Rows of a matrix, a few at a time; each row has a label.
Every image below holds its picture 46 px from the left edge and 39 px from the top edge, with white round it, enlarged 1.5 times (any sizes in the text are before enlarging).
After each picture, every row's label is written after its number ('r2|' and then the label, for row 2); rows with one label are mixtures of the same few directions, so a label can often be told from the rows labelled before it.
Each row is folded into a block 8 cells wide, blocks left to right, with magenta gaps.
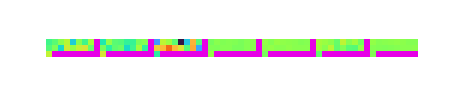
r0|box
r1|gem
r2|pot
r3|gem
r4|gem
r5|box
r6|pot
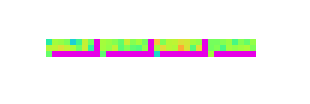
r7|pot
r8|box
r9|gem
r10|box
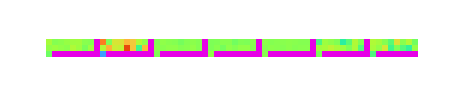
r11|gem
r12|gem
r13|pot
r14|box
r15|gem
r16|pot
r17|box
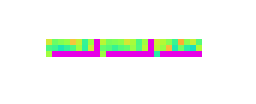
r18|pot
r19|pot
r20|box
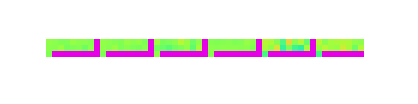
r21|box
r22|box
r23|pot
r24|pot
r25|box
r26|gem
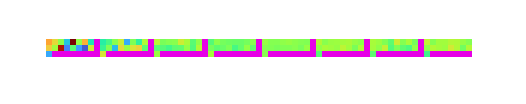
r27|box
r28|box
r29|pot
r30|gem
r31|pot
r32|gem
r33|box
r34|gem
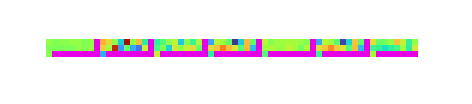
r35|pot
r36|box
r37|box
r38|pot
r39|gem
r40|pot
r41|pot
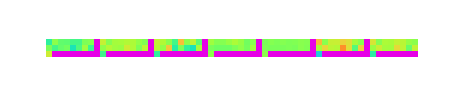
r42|gem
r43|gem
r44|box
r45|pot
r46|gem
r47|gem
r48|gem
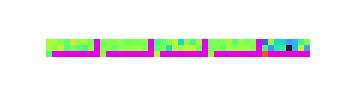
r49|box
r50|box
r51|box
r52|box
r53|gem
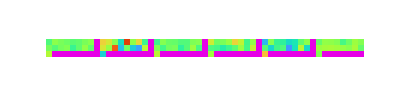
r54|gem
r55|box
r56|gem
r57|pot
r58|gem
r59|pot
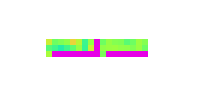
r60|pot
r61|pot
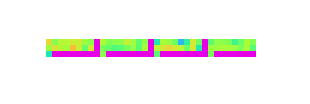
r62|gem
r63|pot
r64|pot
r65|pot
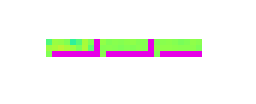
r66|pot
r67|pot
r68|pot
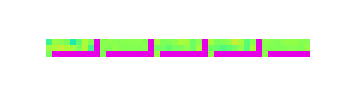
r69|pot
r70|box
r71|pot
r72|pot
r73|pot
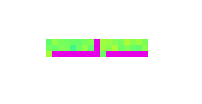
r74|gem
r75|box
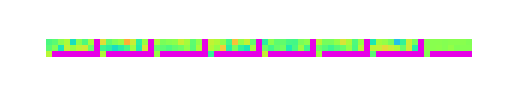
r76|box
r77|pot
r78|pot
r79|box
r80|gem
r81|pot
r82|pot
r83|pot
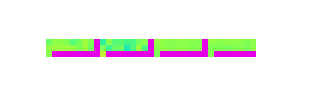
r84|pot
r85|gem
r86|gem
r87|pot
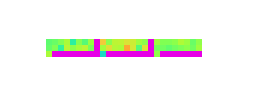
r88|box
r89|gem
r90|pot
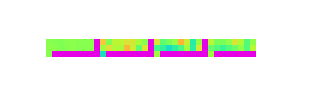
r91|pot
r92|gem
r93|pot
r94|pot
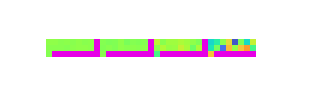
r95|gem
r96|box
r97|gem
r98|box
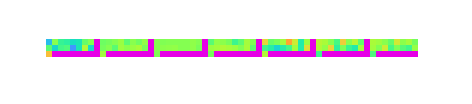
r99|gem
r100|box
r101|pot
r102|pot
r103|pot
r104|box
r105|box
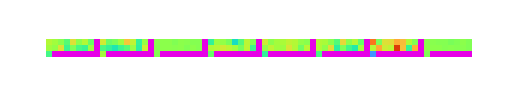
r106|box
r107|pot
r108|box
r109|pot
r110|gem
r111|box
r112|gem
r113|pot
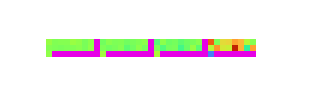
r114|pot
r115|gem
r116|gem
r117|gem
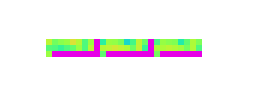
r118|pot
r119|pot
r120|pot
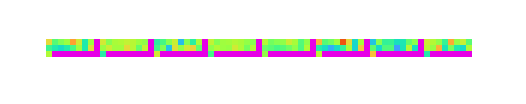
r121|pot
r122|gem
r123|box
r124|gem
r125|pot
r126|pot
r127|gem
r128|box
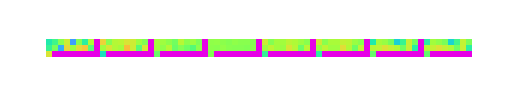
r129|box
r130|gem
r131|box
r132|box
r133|gem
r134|gem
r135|pot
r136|pot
